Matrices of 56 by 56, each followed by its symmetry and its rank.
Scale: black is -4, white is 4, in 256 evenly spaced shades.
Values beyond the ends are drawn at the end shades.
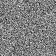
antisymmetric, full rank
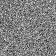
neither, full rank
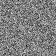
neither, full rank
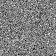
antisymmetric, full rank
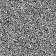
antisymmetric, full rank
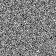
antisymmetric, full rank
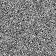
antisymmetric, full rank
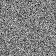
neither, full rank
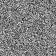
antisymmetric, full rank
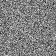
neither, full rank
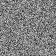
neither, full rank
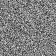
antisymmetric, full rank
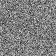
neither, full rank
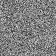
neither, full rank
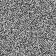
antisymmetric, full rank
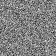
neither, full rank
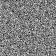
antisymmetric, full rank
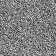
antisymmetric, full rank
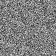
antisymmetric, full rank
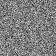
neither, full rank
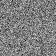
neither, full rank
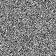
antisymmetric, full rank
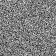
neither, full rank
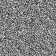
antisymmetric, full rank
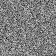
neither, full rank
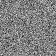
neither, full rank
